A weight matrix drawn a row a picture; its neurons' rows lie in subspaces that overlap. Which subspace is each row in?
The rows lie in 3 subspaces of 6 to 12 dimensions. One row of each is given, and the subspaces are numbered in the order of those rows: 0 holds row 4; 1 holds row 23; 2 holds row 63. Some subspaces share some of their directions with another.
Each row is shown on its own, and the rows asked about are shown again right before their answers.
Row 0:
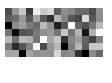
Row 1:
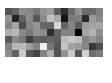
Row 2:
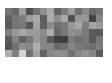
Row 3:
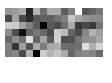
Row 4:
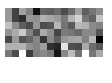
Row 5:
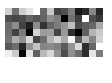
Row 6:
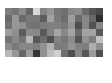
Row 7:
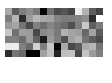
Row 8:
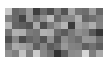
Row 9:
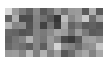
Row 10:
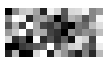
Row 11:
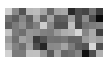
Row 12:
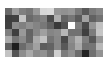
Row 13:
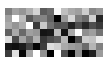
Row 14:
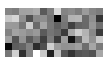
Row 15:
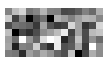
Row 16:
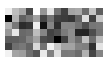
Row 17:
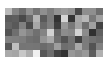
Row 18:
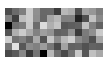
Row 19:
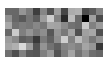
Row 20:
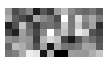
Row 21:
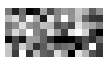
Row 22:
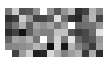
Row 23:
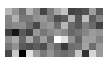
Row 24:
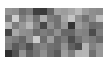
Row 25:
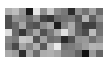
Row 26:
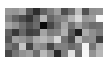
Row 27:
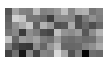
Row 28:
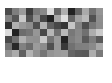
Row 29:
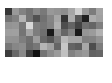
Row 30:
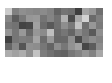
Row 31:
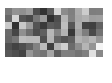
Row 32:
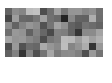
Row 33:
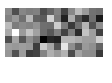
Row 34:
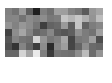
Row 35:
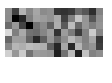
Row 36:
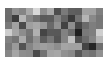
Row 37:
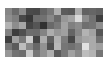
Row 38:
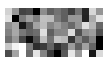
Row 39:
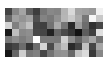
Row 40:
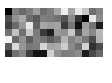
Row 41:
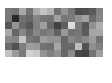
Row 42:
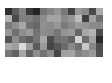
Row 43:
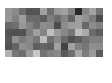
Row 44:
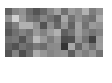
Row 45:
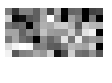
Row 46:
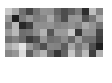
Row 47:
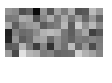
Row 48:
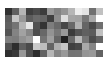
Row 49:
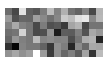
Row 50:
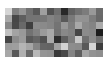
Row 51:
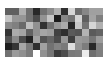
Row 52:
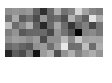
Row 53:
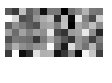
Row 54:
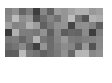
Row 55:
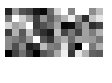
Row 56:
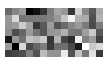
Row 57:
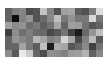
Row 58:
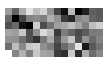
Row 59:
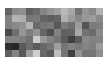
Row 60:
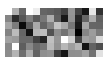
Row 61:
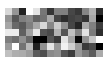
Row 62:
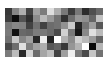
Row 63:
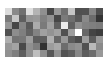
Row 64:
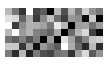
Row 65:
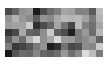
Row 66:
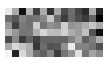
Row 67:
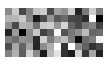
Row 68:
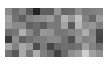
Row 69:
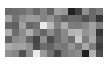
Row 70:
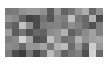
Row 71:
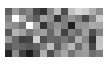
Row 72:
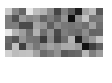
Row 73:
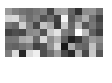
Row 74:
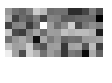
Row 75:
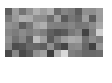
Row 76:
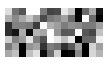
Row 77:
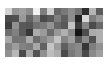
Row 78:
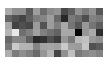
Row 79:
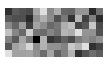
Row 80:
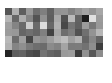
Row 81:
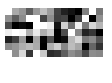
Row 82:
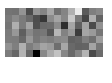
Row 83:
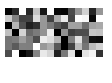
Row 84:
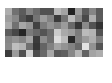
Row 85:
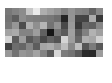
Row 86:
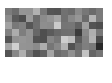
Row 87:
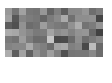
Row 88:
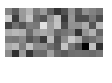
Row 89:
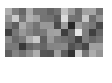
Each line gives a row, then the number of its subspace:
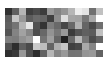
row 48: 1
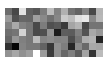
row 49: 0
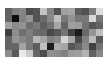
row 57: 0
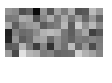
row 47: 0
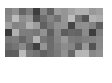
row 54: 0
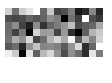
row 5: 1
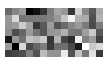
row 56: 1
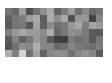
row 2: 1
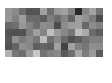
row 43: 0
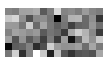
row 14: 0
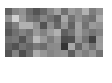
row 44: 0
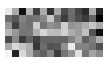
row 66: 0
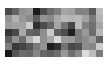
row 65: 1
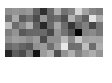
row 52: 1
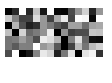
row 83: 0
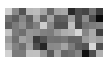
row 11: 0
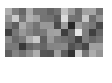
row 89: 1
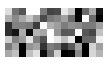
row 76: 1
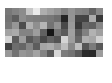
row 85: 0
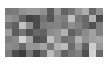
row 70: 1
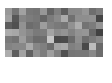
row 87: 1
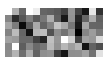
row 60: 1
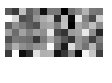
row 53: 0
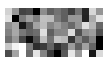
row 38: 1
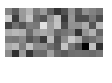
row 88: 1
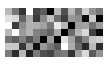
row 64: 1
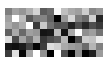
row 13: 0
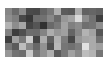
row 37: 1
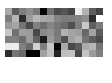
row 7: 0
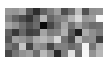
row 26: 1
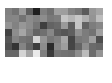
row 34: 0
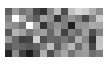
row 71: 0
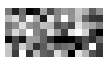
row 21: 1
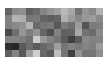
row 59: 0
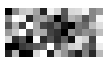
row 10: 0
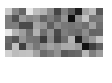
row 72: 2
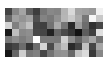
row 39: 0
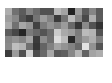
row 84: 1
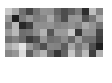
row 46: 1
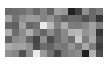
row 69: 1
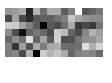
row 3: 1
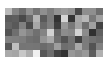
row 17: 1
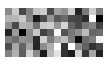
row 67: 0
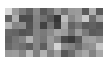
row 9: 1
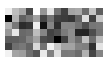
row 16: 1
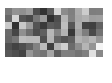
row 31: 1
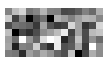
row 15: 1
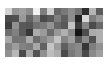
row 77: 1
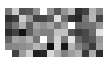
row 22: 0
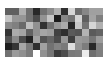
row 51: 0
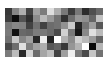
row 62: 1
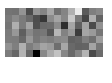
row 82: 1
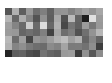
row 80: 1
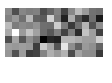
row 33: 1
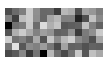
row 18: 1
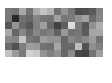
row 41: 0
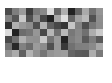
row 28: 2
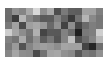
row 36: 2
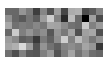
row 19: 2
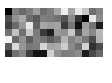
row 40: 1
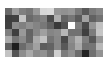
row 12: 0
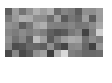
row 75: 1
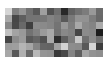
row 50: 1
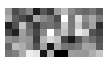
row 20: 1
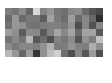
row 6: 1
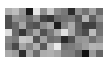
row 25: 1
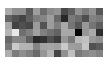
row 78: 1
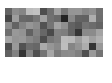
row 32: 1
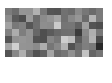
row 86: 0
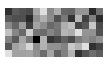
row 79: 1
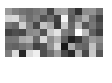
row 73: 0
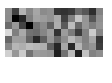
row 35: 0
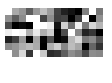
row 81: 1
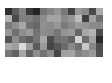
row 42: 1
